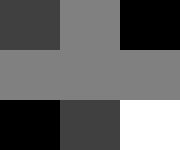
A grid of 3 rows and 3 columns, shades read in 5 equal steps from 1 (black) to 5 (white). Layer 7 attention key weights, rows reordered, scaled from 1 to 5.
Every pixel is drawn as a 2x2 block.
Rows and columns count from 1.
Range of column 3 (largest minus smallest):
4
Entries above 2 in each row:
1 3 1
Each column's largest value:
3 3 5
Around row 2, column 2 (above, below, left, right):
3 2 3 3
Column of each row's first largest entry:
2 1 3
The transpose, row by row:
2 3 1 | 3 3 2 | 1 3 5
